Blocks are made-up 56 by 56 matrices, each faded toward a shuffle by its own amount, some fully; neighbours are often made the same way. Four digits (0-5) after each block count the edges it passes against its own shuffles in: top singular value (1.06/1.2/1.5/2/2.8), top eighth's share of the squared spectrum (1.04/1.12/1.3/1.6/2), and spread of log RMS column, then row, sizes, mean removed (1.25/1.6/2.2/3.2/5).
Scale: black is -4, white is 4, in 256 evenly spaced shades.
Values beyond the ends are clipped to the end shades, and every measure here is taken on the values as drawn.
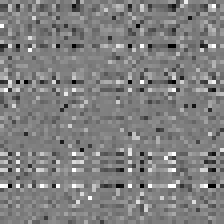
5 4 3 3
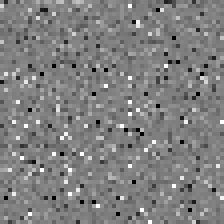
1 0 0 0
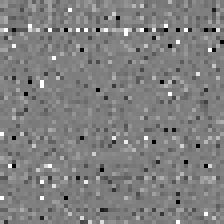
3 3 1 1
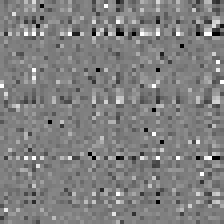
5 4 2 2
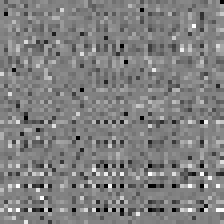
5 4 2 2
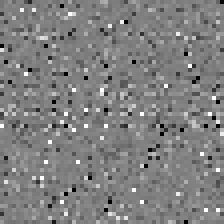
3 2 1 0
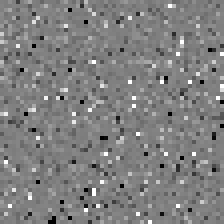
1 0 0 0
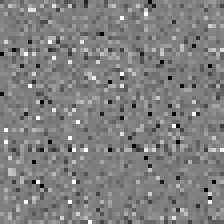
3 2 1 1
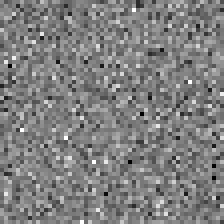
0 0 0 0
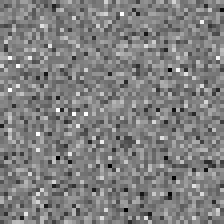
0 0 0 0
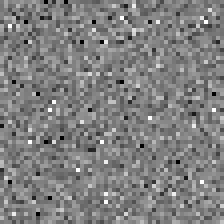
0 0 0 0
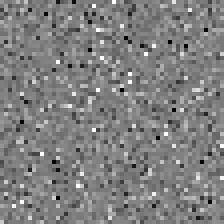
0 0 0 0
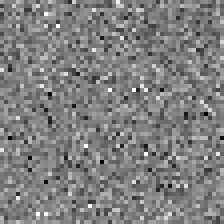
0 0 0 0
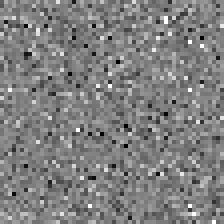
0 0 0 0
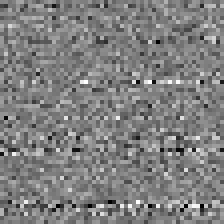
2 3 0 3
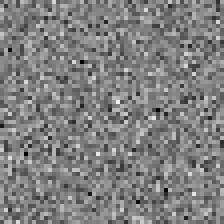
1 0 0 0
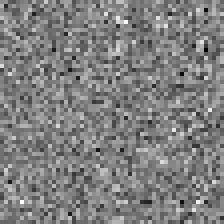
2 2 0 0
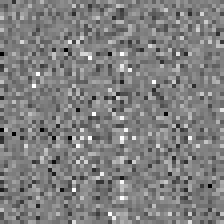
4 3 2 2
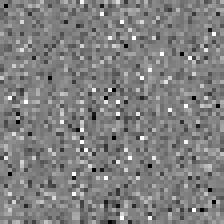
3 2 1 0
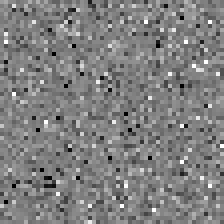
1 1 0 0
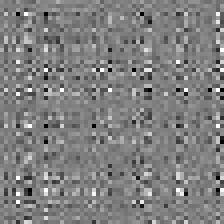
5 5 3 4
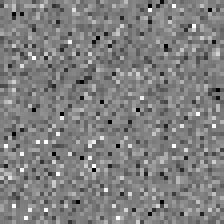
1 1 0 0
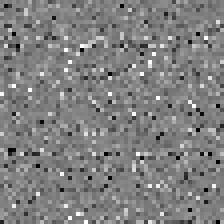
1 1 0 1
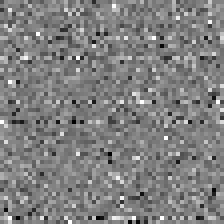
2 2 0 2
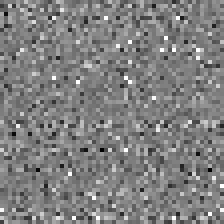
1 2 0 2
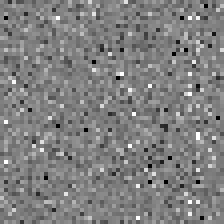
1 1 0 0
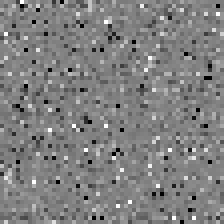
1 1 0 0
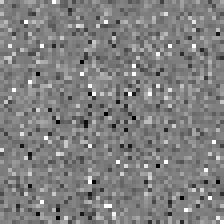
1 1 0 0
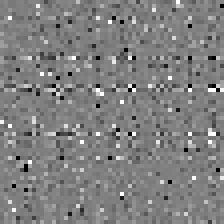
4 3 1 2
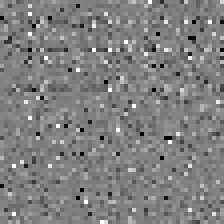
3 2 0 1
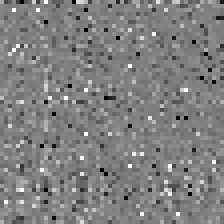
3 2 0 1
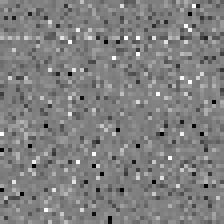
2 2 0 0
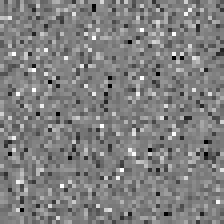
1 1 0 0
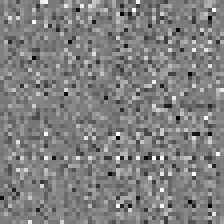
3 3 2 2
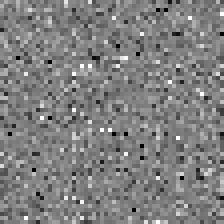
3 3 1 1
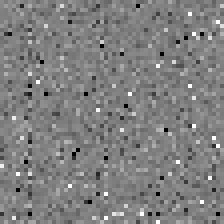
2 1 0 0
